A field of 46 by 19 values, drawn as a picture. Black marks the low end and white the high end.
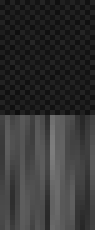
It is made of 2 by 1 panels. Panel 1,1: very low, checkered, faint in contrast. Panel 2,1: low, streaked downward.
